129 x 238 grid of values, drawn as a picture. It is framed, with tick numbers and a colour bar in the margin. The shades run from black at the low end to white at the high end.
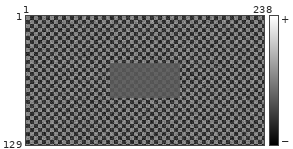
The histogram has two humps. The centre is the smoothest part. No overall slope runs across the table. An odd patch, calmer than its surroundings, sits in the centre. No single row or column stands out from its neighbours.
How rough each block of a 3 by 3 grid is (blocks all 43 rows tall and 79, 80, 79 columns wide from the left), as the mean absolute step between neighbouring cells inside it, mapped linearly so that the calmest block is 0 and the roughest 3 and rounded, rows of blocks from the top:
3 3 3 / 3 0 3 / 3 3 3
